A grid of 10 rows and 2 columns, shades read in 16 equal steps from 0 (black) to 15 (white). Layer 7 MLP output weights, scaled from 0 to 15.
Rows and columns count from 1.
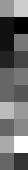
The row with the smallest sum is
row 2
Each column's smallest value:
1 0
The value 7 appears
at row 3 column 2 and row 5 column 2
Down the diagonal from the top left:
9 0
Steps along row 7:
down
